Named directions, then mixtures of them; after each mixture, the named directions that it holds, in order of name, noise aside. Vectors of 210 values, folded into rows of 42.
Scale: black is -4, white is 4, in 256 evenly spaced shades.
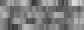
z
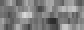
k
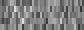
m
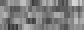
z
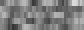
z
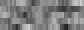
k, z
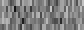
m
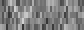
k, m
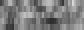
k, z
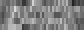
m, z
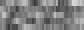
z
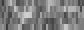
k, m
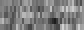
k, m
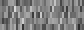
m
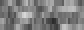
k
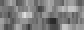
k
